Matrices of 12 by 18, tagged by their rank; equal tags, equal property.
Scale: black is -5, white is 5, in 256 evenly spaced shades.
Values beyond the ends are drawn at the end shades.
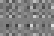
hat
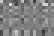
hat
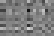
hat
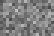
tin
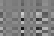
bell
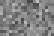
tin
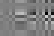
bell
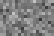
tin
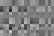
hat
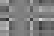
bell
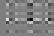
bell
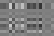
bell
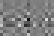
hat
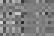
hat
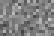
tin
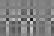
bell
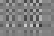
bell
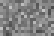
tin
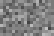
tin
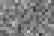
tin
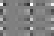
bell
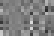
hat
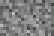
tin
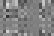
hat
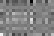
hat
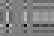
bell
